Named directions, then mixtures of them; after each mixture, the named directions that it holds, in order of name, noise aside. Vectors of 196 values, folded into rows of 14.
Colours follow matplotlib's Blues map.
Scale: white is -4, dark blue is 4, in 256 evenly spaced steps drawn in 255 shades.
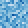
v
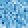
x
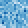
x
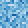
v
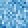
x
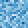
v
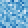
v, x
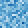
v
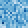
x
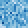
x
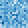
v, x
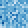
v, x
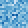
v, x
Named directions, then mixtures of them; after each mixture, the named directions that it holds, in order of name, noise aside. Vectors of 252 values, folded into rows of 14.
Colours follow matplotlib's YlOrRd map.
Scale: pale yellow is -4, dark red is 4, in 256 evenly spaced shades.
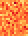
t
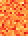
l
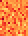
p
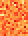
l, p, t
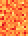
l, p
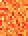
p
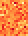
l, p, t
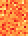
l, p, t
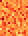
p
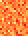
l, p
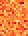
l
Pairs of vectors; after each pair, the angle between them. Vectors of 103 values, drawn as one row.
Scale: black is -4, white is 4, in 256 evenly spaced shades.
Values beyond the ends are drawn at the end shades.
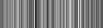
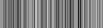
nearly opposite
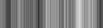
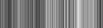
nearly parallel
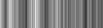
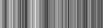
nearly parallel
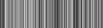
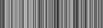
nearly parallel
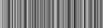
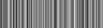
nearly opposite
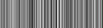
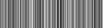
nearly opposite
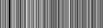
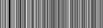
nearly parallel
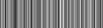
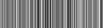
orthogonal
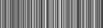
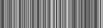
partly opposed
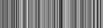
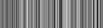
nearly parallel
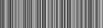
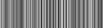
nearly opposite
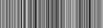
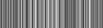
nearly opposite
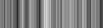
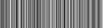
orthogonal
